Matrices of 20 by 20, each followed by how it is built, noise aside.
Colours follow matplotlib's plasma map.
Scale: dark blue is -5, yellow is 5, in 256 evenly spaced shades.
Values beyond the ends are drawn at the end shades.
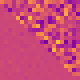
upper triangular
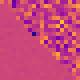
upper triangular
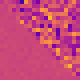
upper triangular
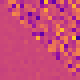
upper triangular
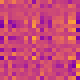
low rank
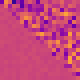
upper triangular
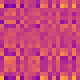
low rank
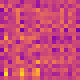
low rank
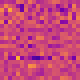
low rank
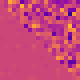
upper triangular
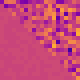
upper triangular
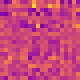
low rank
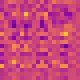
low rank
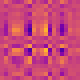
low rank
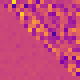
upper triangular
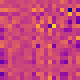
low rank
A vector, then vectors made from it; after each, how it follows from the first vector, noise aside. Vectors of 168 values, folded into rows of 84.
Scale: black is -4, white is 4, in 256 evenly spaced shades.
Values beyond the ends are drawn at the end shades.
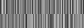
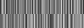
copied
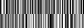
scaled up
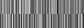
reversed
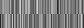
reversed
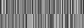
copied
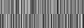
reversed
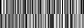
scaled up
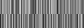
reversed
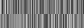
sign-scrambled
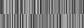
wrapped around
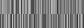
reversed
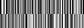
scaled up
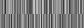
wrapped around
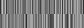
copied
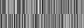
wrapped around
